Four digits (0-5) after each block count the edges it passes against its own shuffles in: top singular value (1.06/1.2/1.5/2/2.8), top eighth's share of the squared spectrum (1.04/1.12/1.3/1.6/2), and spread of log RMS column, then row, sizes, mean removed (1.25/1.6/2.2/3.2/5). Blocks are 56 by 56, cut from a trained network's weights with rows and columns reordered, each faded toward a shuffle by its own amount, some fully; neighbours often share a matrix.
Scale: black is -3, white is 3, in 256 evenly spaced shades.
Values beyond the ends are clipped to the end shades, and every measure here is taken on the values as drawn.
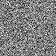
1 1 0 0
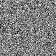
0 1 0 0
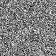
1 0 0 0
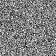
0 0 0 0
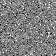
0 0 0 0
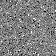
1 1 0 0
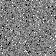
0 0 0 0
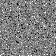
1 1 0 0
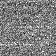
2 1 0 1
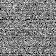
3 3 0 1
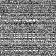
4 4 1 2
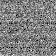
2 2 0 1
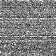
3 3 1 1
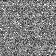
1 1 0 0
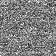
1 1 0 0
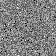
0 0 0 0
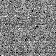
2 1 0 0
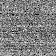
2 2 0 1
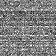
4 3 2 2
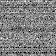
3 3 0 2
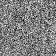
1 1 0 0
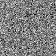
2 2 0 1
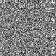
3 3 1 2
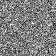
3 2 0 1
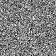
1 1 0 0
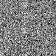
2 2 0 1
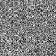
3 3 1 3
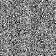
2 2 0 1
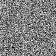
1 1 0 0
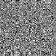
3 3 2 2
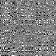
4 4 2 3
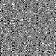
3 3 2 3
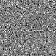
3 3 1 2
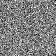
1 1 0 0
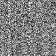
3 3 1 2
